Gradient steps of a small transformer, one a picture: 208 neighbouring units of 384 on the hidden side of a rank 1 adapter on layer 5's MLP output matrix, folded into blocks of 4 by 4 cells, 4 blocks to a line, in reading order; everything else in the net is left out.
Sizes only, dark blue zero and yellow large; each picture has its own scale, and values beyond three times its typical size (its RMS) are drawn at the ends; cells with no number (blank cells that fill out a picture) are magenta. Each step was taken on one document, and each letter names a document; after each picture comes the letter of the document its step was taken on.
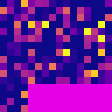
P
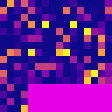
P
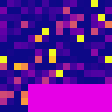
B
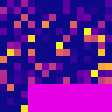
P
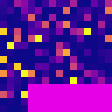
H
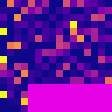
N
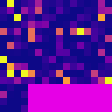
N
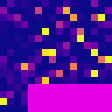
B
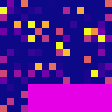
P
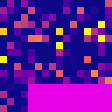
P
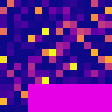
B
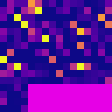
N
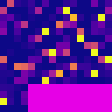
B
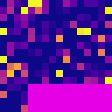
N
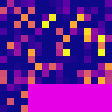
P
